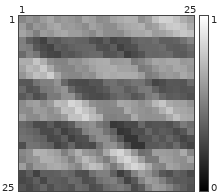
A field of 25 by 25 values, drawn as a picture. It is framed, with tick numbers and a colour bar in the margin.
Average level on the scale: 50%. Stripes: horizontal, repeating 4 times. Ninth with the highest average: top right.
